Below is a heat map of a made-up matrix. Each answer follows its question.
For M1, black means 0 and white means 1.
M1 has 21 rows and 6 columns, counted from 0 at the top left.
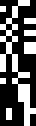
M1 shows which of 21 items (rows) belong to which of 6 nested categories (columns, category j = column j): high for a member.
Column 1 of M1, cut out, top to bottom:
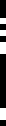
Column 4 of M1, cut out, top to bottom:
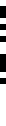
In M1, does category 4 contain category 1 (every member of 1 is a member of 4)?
yes
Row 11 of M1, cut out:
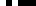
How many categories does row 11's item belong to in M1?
2
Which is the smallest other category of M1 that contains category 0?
2
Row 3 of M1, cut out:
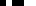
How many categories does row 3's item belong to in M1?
3
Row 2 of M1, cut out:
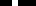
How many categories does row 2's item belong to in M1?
1
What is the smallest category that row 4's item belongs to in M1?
0
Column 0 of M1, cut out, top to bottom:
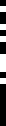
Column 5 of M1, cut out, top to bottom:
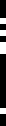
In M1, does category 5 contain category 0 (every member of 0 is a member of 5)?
no
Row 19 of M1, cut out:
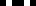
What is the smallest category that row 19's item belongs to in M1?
1
